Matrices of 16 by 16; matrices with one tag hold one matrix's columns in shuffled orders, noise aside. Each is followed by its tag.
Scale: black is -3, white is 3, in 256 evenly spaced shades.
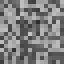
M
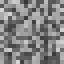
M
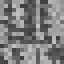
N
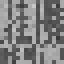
N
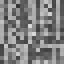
N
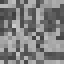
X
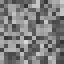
M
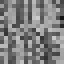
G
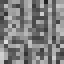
N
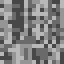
N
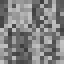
G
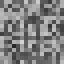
M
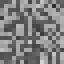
M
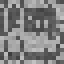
X
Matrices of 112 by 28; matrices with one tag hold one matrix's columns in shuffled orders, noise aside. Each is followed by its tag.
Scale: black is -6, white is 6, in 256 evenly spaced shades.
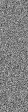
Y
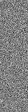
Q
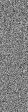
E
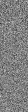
E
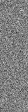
Q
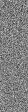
E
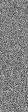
Y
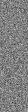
Y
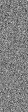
E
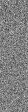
E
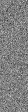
E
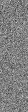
E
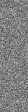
Q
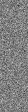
Q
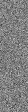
Y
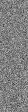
Y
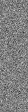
Q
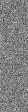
E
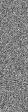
Y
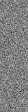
Q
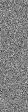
Q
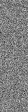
Q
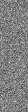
Q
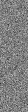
Y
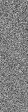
E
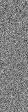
E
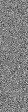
Y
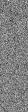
E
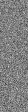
Y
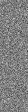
Q
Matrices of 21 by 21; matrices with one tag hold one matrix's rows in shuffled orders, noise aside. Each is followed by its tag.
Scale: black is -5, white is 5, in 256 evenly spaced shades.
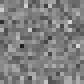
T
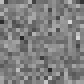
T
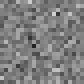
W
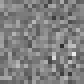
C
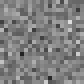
T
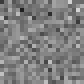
T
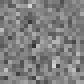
W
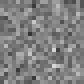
W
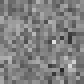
C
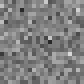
T
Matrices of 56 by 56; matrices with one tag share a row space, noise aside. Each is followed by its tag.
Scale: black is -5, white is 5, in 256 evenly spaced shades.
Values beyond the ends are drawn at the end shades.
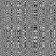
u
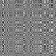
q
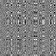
u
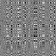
u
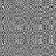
q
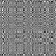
q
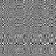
q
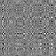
q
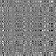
q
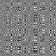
u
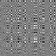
u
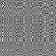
q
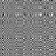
q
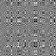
u
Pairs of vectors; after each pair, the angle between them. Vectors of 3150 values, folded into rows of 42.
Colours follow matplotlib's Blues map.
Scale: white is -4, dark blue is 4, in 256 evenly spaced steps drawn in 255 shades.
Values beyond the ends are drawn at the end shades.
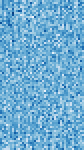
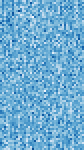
nearly parallel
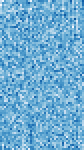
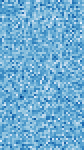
partly opposed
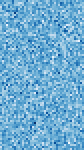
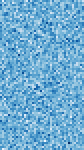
partly opposed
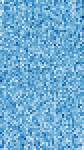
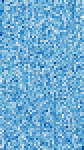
nearly opposite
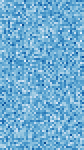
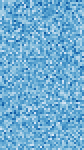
partly aligned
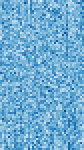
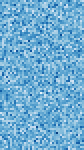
partly opposed
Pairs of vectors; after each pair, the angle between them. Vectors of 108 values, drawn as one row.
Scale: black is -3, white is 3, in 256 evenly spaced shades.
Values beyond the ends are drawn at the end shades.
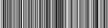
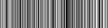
partly opposed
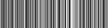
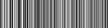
orthogonal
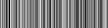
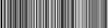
partly opposed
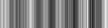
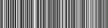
orthogonal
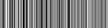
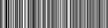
nearly opposite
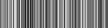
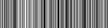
partly opposed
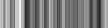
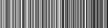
orthogonal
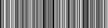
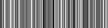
nearly parallel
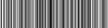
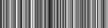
partly aligned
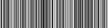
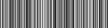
nearly opposite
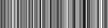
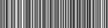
partly aligned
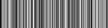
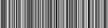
orthogonal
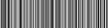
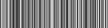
nearly opposite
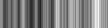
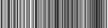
partly opposed
